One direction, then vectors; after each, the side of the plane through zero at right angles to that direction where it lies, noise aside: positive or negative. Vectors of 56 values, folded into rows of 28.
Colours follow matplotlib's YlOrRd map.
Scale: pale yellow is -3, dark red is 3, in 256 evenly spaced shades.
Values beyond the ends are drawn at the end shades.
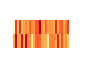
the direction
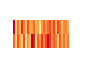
negative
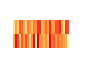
positive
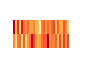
negative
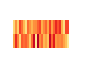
positive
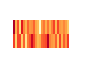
negative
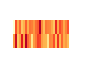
positive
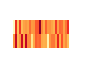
positive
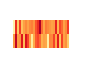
positive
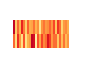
negative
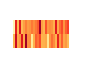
positive
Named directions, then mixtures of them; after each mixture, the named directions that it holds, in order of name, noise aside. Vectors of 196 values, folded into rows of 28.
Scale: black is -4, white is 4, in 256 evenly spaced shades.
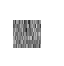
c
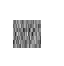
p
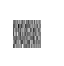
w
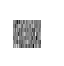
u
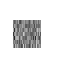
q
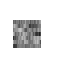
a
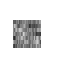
a, q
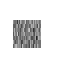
u, w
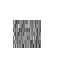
q, u, w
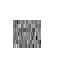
p, u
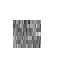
a, c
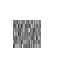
u, w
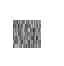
u, w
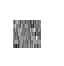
a, u, w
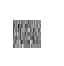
w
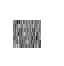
u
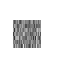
q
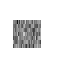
a, u, w
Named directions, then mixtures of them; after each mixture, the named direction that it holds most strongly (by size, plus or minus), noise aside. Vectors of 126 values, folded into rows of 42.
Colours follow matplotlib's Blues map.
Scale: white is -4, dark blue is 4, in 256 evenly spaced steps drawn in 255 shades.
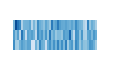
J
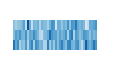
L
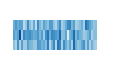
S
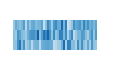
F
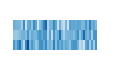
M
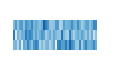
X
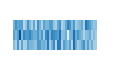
S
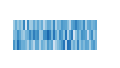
F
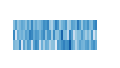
X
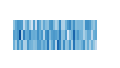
S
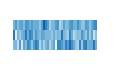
X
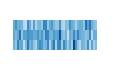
S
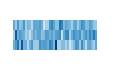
X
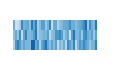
J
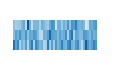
L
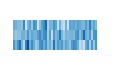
M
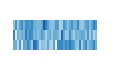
X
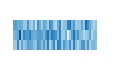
S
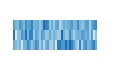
X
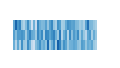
S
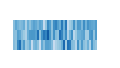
F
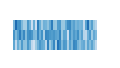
S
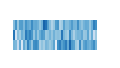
X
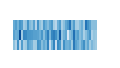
S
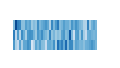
J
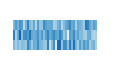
S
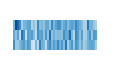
J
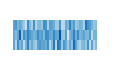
S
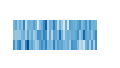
M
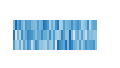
X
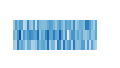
S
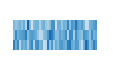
L
